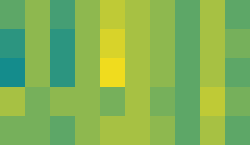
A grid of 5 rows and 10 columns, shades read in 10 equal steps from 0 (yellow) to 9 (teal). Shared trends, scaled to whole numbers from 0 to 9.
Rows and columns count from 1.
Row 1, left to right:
6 4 7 4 2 3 4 6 3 6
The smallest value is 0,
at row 3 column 5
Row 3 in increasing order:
0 3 3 4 4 4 6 6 8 9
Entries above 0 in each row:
10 10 9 10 10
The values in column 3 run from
4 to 8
